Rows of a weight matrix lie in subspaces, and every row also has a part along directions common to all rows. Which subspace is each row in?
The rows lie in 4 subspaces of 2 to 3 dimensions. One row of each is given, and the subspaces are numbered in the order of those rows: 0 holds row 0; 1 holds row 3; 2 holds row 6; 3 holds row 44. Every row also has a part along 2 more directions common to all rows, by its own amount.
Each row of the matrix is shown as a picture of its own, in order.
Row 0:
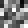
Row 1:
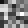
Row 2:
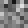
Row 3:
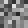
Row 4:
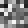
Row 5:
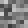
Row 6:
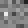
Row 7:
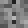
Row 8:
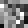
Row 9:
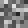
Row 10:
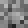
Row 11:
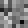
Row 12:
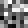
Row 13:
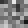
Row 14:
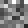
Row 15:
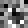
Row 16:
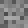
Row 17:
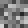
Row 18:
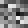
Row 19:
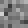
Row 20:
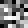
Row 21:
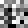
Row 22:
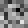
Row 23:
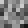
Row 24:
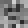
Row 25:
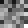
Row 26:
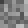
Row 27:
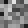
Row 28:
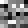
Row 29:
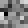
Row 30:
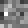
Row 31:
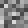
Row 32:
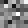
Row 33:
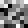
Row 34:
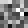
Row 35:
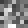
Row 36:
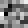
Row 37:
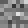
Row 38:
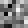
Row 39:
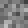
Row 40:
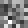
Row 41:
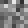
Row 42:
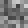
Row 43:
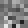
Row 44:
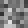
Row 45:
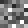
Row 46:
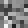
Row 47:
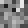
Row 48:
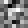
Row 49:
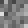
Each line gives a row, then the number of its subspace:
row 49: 0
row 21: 3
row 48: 3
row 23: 0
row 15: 3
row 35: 3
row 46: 3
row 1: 2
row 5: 0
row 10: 3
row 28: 1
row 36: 2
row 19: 2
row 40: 3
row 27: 0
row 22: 2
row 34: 2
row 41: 0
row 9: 1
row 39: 1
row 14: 0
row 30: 2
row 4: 1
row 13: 1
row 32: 1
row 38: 1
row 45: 3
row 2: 0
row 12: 2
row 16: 1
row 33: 0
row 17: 2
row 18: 2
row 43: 3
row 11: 3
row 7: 1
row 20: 1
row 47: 0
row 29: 2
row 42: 3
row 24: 3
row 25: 0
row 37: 1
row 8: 2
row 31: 1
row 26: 2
